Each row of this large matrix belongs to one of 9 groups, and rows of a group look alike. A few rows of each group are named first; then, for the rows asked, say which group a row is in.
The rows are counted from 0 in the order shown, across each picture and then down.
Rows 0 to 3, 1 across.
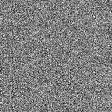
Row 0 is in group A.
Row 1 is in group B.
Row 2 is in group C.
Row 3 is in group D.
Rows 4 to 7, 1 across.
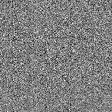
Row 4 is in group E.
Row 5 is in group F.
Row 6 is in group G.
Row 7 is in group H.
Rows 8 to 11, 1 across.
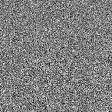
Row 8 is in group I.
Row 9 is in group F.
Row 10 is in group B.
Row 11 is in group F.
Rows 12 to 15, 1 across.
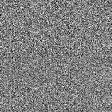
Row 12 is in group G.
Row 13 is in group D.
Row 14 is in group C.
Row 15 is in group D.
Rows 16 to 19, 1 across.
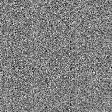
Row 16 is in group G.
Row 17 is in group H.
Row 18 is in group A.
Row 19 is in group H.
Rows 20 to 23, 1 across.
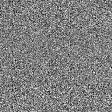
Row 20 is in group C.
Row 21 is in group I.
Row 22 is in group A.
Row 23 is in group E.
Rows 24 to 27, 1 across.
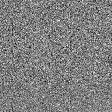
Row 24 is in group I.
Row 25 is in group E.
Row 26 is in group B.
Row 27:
I
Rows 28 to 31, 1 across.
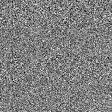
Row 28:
E
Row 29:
I
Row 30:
G
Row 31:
C
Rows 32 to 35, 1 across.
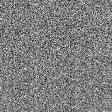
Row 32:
D
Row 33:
I
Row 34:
H
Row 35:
H
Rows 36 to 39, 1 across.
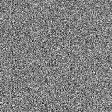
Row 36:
D
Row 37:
I
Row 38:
A
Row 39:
D
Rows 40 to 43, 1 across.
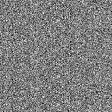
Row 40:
I
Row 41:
H
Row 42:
I
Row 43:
I
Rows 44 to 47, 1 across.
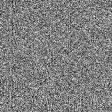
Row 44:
C
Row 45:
E
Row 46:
F
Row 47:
D
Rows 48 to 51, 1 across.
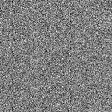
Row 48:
C
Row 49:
H
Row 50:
I
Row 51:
I
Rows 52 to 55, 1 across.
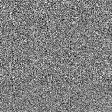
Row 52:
F
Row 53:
H
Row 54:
D
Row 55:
C
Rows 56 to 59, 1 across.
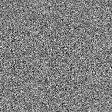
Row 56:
B
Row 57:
D
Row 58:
A
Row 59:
G
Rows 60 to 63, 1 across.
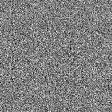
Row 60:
D
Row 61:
H
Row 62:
D
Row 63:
B
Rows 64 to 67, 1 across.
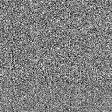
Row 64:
I
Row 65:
I
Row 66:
D
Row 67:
H
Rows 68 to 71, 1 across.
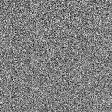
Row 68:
I
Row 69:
F
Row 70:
G
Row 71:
D
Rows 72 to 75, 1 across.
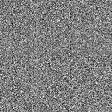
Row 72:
I
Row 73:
H
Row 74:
E
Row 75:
G
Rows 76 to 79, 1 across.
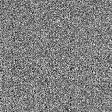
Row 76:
I
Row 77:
A
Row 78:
A
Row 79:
H
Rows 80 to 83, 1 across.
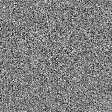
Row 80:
F
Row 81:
E
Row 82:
G
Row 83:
C
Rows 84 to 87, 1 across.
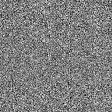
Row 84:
B
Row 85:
B
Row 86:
I
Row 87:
E
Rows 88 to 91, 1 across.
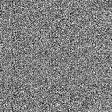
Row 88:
C
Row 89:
A
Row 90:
A
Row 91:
I
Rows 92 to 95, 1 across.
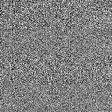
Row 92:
C
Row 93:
C
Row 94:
D
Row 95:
A
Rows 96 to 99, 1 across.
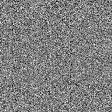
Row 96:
G
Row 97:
C
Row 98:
H
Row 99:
E
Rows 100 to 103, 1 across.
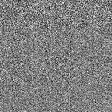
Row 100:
B
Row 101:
H
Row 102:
G
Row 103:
C
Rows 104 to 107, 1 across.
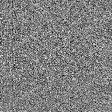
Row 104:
E
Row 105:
C
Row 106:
F
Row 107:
C
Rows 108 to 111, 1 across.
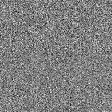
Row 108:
F
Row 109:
D
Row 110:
G
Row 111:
H
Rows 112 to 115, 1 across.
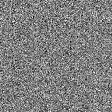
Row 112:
D
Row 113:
H
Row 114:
A
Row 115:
B
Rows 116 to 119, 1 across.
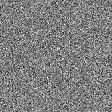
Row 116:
G
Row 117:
I
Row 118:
B
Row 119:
E
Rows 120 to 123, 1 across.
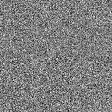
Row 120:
A
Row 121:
F
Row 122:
G
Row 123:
I
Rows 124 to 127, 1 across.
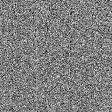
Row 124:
A
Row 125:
H
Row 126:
I
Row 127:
F
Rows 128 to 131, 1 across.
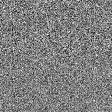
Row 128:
F
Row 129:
E
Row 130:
D
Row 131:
A
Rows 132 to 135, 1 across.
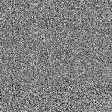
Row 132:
D
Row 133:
B
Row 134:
H
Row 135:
C
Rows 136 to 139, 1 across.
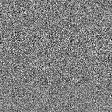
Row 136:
H
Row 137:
A
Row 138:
B
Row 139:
A
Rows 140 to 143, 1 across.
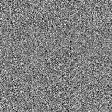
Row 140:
D
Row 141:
H
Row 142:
G
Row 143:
G
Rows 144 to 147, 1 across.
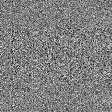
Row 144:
C
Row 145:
D
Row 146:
E
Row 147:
D
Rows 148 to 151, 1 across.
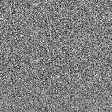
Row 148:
D
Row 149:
G
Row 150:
I
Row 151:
A
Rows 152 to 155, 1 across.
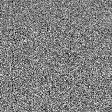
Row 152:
C
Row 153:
H
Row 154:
D
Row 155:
E
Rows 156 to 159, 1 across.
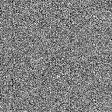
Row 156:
C
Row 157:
A
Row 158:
I
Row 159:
C
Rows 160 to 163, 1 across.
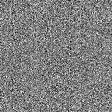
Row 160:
D
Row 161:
H
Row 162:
I
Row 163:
G
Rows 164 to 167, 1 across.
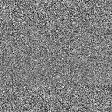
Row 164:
F
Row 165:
G
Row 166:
I
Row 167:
B
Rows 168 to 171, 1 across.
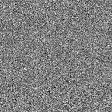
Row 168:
F
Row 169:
B
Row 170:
H
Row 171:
E
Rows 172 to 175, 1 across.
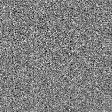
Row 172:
F
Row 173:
H
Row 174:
E
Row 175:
H
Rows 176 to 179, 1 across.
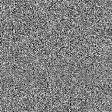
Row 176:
F
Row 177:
C
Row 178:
F
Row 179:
H
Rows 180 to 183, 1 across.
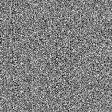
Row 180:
D
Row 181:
C
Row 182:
G
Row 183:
G
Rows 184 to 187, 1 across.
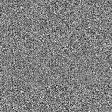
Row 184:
G
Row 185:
E
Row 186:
A
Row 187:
G
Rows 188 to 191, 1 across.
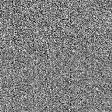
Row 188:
C
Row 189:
F
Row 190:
H
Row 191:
H
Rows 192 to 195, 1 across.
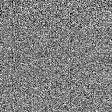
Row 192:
C
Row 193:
A
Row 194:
C
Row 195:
E
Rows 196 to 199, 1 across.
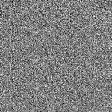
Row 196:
C
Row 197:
D
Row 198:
D
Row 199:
F
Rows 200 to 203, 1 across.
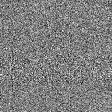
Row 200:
B
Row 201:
I
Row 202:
D
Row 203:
C
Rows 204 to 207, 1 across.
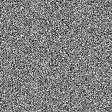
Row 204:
G
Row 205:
G
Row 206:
A
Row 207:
E
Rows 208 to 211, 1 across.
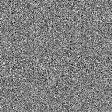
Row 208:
D
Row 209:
H
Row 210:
F
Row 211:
G
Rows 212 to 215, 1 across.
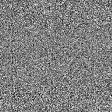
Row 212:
B
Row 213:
D
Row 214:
E
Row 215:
A
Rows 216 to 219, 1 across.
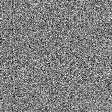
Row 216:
D
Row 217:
C
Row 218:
E
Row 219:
A
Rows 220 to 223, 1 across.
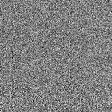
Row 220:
A
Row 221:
I
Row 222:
C
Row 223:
D
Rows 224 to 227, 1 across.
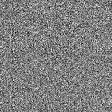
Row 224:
B
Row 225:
D
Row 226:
G
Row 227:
D
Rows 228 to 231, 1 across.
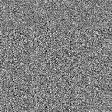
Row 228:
F
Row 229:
H
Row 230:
G
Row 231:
H
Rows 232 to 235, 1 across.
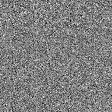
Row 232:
H
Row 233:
F
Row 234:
E
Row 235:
I
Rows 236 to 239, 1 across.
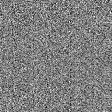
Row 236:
A
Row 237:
E
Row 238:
H
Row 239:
H
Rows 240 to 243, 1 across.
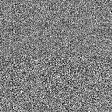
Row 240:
A
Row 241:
C
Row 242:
I
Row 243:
G
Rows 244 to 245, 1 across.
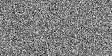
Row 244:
A
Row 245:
F
